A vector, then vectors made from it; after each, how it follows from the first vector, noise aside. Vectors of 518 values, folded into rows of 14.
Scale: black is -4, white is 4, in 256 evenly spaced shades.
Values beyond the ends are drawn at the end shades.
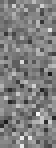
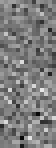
sign-scrambled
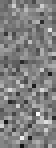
sign-scrambled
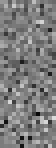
sign-scrambled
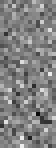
sign-scrambled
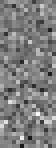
sign-scrambled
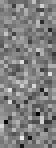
sign-scrambled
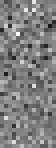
reversed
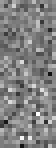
sign-scrambled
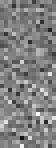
sign-scrambled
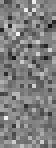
reversed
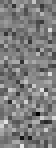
sign-scrambled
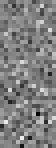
sign-scrambled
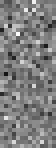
reversed
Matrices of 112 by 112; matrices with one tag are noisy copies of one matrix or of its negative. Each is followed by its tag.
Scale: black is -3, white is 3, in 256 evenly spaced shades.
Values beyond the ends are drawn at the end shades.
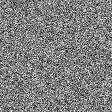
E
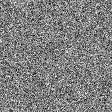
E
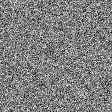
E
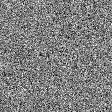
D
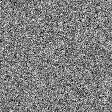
E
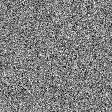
D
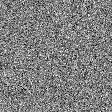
D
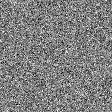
E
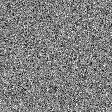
D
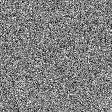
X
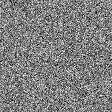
E
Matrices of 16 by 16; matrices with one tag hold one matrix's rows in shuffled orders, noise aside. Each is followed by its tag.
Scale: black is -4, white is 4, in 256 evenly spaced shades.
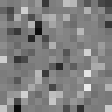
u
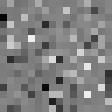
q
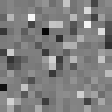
q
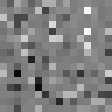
u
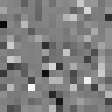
q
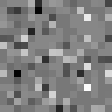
u
